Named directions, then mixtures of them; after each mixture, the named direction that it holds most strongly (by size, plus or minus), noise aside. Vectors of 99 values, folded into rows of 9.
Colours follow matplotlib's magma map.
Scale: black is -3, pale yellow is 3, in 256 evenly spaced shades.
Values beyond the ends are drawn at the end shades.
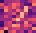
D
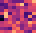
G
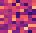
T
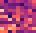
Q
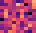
G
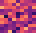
T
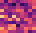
Q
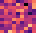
T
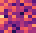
G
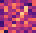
D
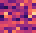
G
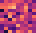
Q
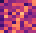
D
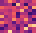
T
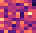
D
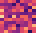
T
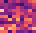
Q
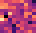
G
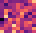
G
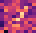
D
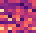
Q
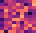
D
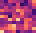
Q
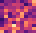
D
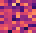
T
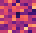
T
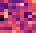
G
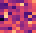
G
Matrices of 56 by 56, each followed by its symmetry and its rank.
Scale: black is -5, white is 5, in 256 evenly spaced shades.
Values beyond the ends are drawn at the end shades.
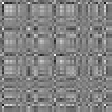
symmetric, rank two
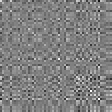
symmetric, rank three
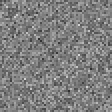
symmetric, full rank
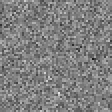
antisymmetric, full rank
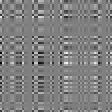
neither, rank one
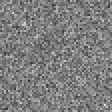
symmetric, full rank
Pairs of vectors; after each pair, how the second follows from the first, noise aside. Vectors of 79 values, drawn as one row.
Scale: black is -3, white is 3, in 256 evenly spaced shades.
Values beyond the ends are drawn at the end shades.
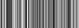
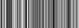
copied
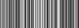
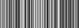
copied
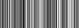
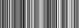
copied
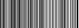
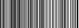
copied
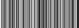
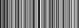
wrapped around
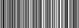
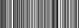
shuffled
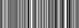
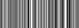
copied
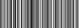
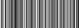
wrapped around
